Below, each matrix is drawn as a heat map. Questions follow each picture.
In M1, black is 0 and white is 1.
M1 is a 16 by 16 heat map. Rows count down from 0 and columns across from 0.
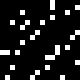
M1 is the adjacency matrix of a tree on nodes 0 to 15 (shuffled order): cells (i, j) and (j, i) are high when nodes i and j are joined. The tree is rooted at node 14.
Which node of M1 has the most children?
10
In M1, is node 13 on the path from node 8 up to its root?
yes
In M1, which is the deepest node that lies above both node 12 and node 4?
15
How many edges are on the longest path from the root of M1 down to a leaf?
11
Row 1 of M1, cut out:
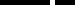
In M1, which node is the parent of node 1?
15
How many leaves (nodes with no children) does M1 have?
5
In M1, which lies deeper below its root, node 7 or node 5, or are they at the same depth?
node 5
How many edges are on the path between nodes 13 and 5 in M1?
3
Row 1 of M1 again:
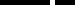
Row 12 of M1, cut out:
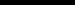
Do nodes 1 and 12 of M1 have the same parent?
yes
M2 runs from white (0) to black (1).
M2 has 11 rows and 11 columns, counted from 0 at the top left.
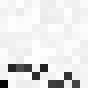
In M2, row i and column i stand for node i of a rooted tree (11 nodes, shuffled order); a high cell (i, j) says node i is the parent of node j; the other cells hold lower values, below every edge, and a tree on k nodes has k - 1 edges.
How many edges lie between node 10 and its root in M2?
0
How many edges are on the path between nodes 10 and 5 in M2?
3
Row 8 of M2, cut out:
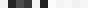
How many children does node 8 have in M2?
4
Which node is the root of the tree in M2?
10
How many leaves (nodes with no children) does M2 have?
8
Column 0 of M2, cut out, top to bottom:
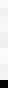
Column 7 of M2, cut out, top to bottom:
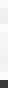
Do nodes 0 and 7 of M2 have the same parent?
yes
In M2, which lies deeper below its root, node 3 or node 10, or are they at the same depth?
node 3
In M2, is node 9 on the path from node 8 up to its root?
yes
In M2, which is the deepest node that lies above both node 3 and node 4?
9
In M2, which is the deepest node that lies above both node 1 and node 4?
9
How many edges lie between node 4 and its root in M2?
2
